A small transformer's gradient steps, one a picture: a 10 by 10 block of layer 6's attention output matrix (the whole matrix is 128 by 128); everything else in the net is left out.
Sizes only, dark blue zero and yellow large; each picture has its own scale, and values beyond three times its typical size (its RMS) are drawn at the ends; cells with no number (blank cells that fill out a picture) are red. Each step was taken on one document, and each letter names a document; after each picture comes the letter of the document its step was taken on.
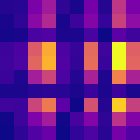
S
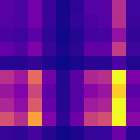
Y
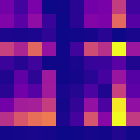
Y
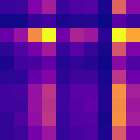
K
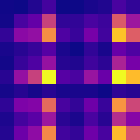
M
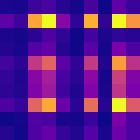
S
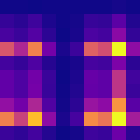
Y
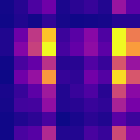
K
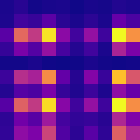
M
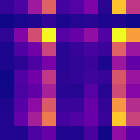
K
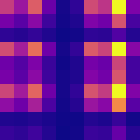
Y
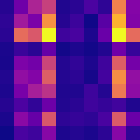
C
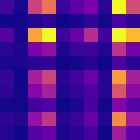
K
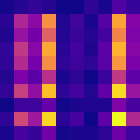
C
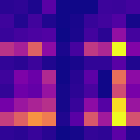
Y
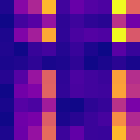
K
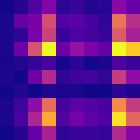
M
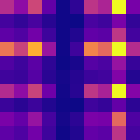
Y
